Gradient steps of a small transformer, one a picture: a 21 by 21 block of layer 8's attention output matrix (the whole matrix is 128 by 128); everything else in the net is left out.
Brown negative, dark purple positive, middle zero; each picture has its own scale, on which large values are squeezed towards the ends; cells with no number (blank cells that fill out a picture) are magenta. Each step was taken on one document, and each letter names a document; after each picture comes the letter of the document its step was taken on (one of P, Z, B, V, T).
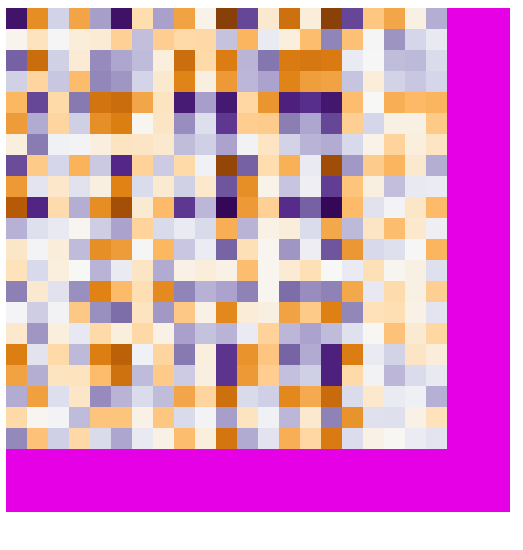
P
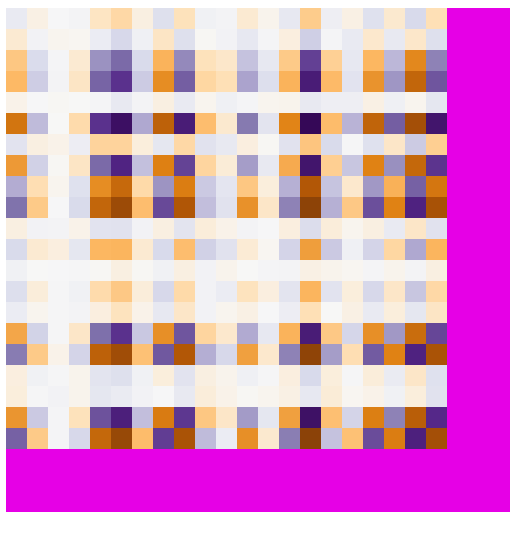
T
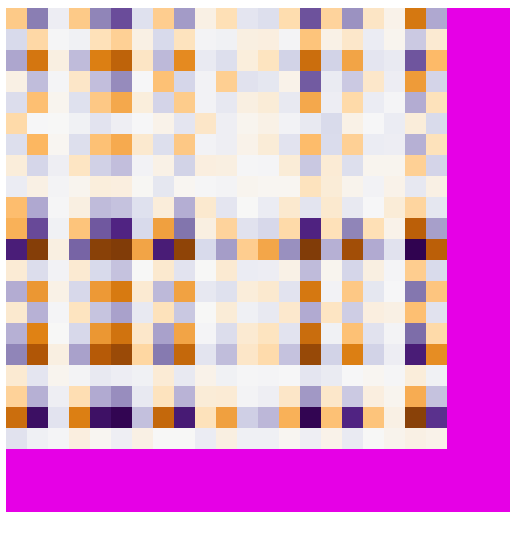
T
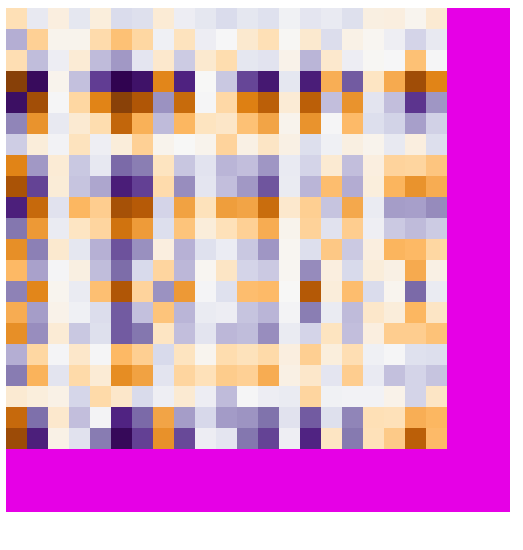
T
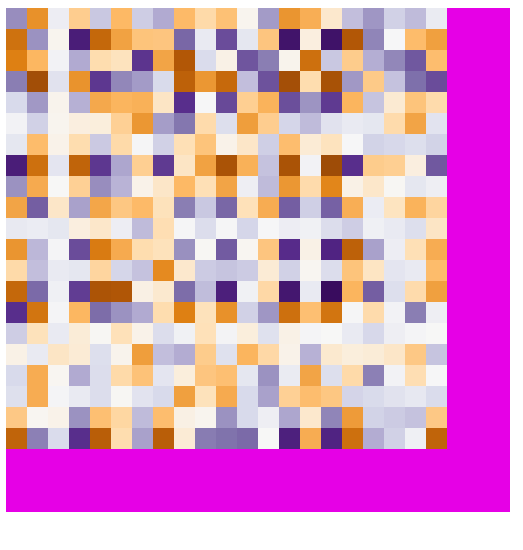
P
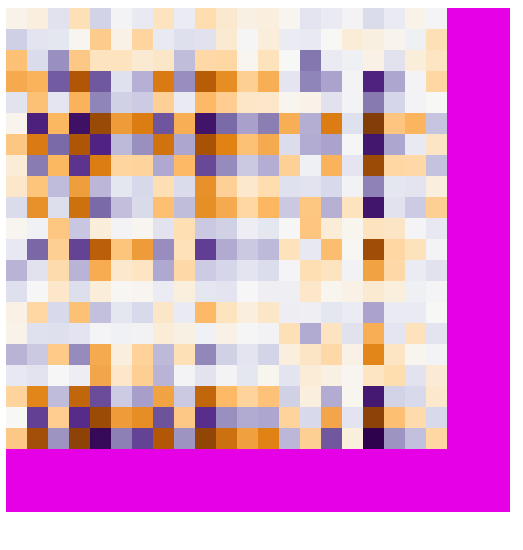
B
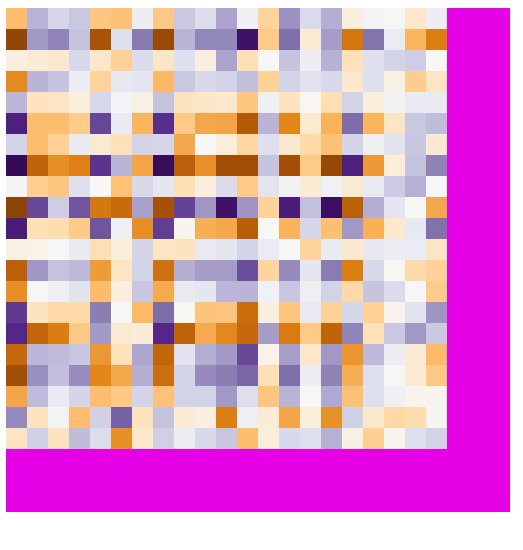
P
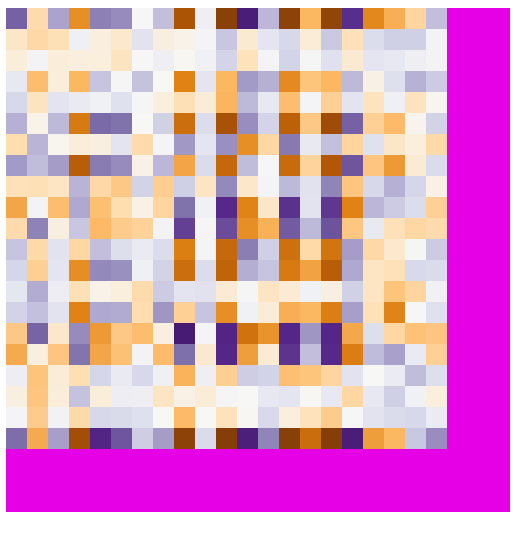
P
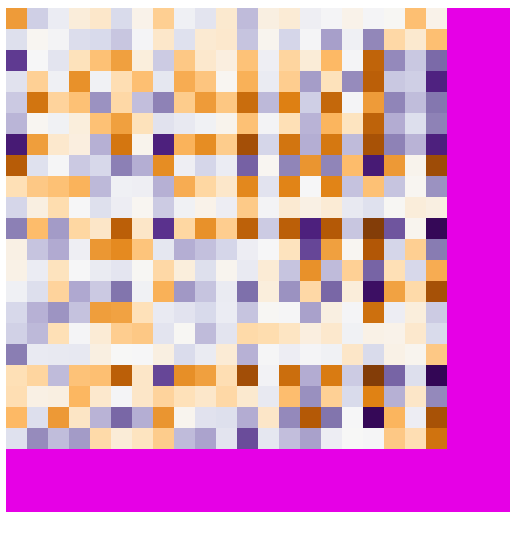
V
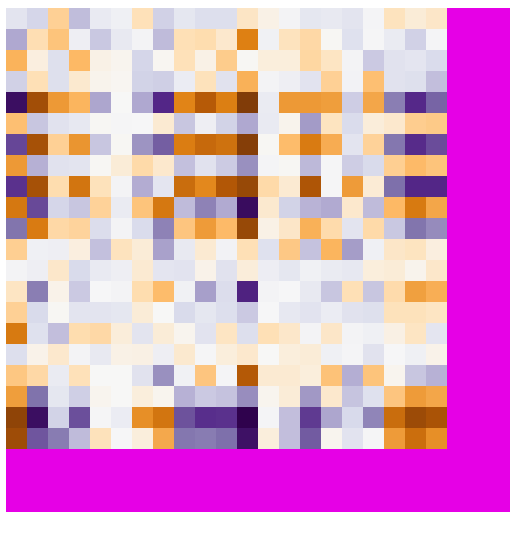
V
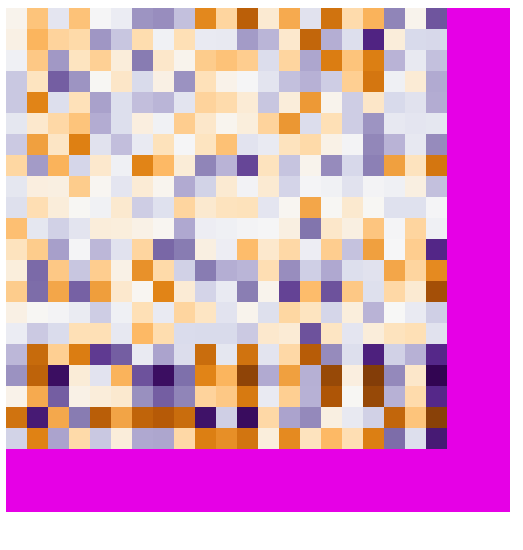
V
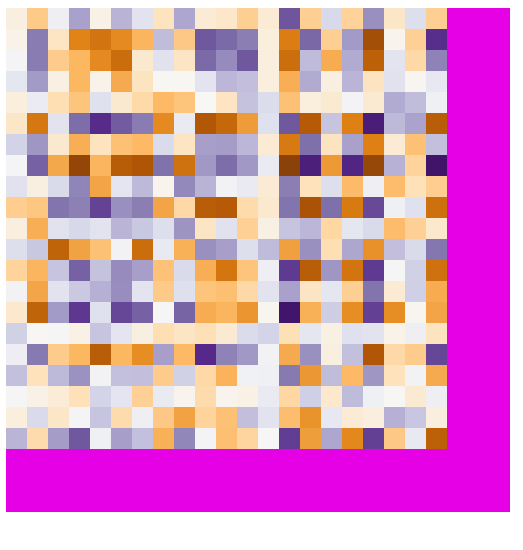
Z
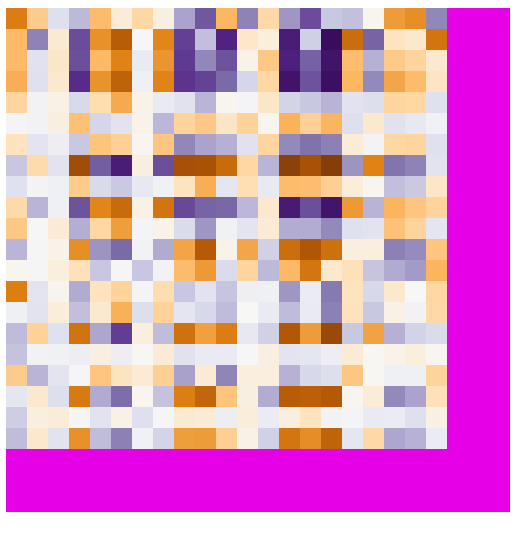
P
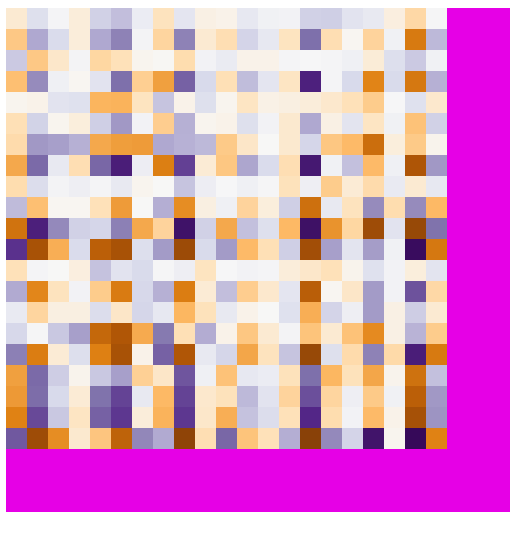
T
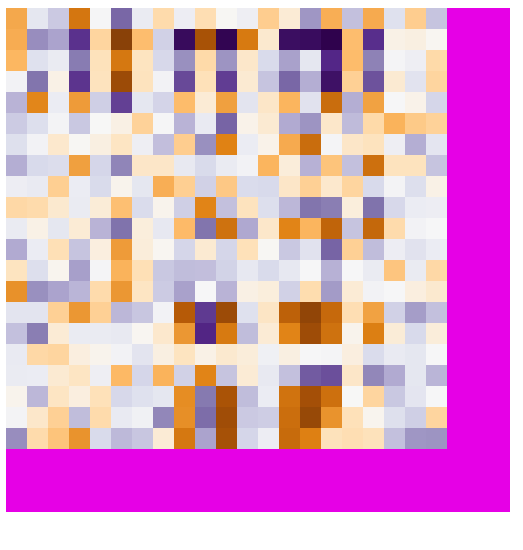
P
